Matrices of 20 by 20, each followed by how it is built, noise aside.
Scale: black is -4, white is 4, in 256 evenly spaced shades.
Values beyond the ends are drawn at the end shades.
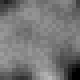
smooth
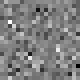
noise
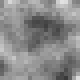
smooth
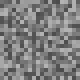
noise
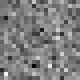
noise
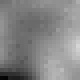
smooth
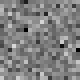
noise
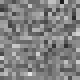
noise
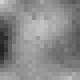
smooth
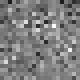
noise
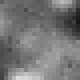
smooth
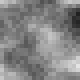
smooth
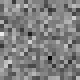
noise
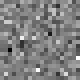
noise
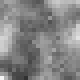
smooth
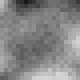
smooth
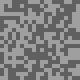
noise
